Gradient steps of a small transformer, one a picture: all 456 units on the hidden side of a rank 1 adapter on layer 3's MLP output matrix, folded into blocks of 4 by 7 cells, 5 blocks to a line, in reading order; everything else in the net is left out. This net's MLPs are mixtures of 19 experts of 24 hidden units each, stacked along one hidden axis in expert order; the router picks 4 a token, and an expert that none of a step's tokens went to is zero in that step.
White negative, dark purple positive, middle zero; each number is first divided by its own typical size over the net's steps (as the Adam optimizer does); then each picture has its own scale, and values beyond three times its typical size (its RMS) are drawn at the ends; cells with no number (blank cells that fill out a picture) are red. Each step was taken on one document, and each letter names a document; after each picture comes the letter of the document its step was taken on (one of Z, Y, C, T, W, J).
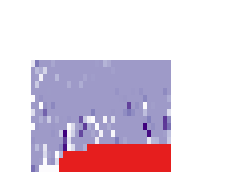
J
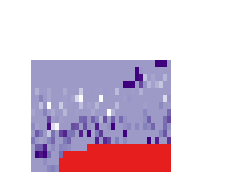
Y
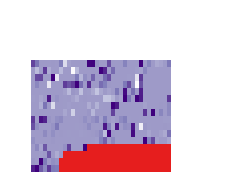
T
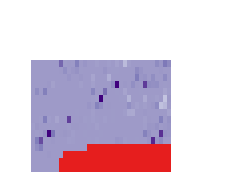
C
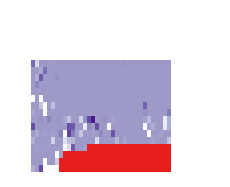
J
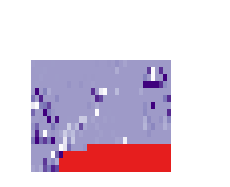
Y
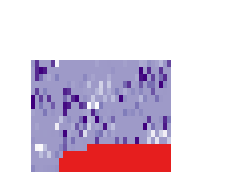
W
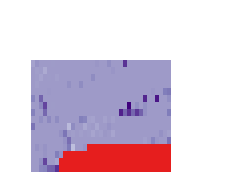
J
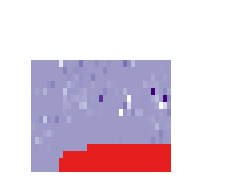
C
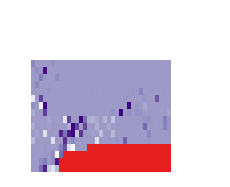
J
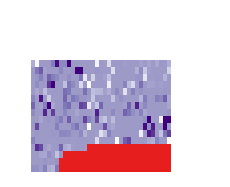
W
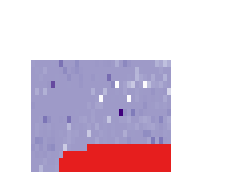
C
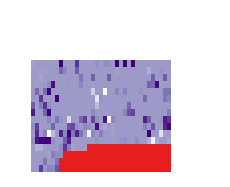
Y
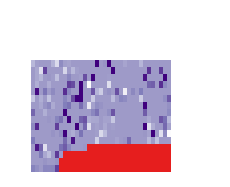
W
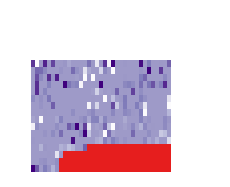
T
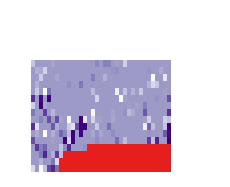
Y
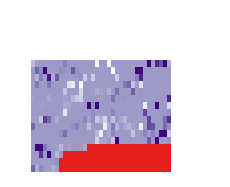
W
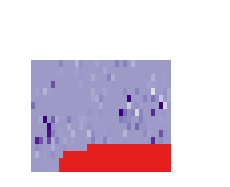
C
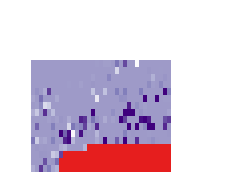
Y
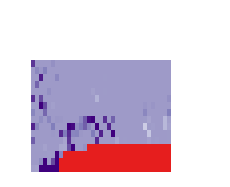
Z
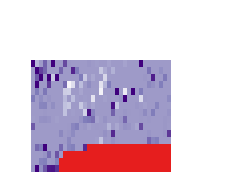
T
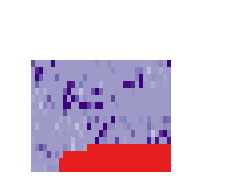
W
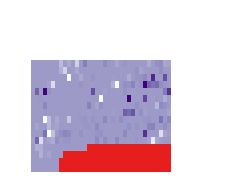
C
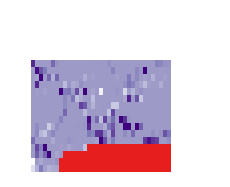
T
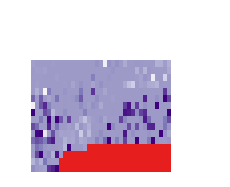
Y
